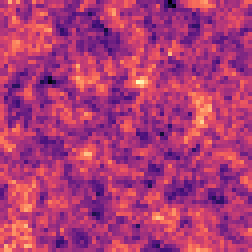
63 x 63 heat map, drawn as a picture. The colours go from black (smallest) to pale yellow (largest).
The halves do not mirror each other. No regular stripes run through it. On average the colour sits 50% of the way up the scale. No overall slope runs across the table. The values follow a bell shape. The texture is blotchy.
